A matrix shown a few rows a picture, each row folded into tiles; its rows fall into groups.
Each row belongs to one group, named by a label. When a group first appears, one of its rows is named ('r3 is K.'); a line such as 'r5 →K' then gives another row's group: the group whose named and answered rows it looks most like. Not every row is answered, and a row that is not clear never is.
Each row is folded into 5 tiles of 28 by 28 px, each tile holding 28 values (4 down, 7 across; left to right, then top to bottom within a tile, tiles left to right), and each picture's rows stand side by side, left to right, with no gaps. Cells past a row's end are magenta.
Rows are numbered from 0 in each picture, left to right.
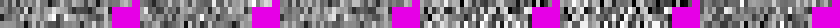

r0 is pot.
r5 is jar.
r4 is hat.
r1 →jar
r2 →pot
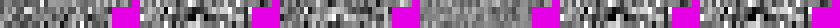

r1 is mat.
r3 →pot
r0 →jar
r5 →mat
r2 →pot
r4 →mat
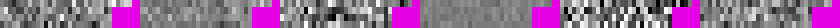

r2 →mat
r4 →hat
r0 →jar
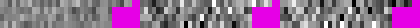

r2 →hat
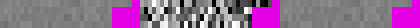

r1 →hat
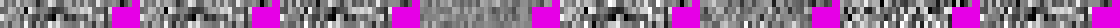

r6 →hat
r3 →pot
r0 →mat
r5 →hat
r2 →mat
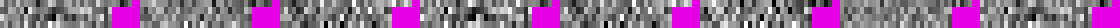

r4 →jar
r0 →mat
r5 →hat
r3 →mat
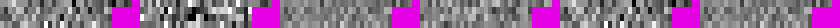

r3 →pot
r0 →hat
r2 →hat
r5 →hat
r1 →mat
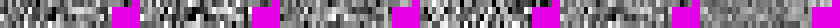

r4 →mat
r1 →mat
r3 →hat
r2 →pot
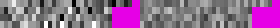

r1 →jar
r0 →hat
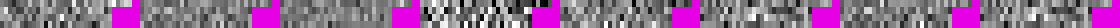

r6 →jar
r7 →pot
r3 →hat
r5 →pot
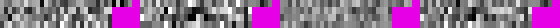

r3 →mat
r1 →mat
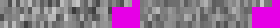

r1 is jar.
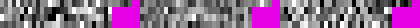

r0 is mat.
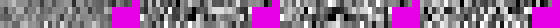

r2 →mat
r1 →mat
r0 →hat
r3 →hat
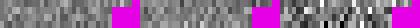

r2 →jar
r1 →hat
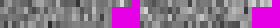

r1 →jar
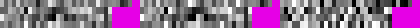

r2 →hat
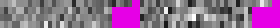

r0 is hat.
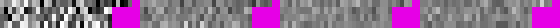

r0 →hat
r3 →jar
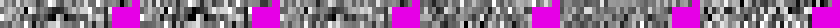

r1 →mat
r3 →jar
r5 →hat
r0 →mat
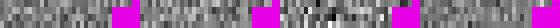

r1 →pot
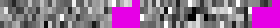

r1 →mat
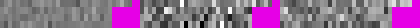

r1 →jar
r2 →jar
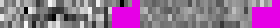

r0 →mat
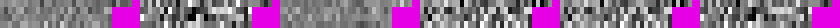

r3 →hat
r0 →hat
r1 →mat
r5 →mat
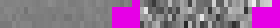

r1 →jar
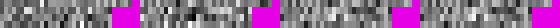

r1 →mat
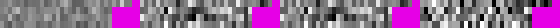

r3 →hat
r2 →mat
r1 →mat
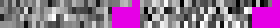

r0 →pot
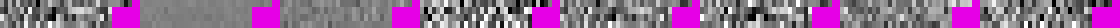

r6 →jar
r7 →hat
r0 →mat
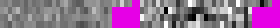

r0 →jar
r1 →mat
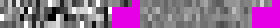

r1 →jar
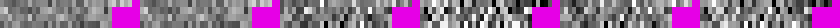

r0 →jar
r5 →hat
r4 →jar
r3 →hat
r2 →jar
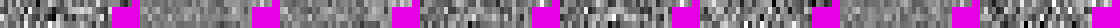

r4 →pot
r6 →jar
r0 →mat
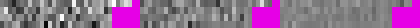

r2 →pot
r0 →jar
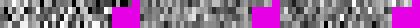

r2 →jar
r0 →hat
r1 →pot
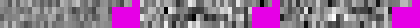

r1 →mat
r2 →pot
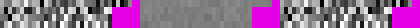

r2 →hat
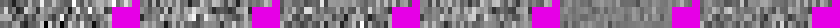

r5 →jar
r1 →pot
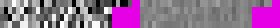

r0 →hat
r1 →pot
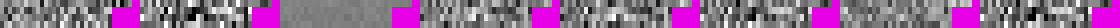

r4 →pot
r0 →hat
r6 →jar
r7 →mat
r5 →mat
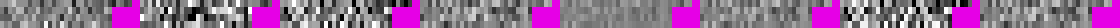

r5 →pot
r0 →hat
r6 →hat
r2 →hat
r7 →pot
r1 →mat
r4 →pot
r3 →pot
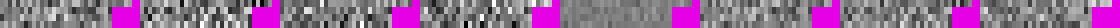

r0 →pot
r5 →pot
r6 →hat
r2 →jar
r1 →hat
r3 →jar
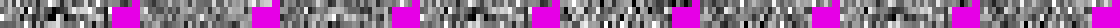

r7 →jar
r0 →mat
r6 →mat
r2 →pot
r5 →jar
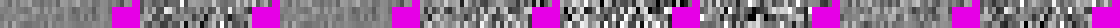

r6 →pot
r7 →jar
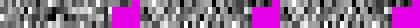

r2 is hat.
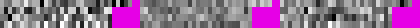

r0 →hat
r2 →mat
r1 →jar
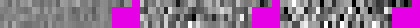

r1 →mat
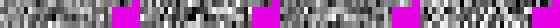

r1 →mat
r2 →pot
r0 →mat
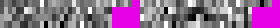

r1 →mat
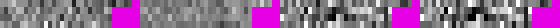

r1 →jar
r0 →hat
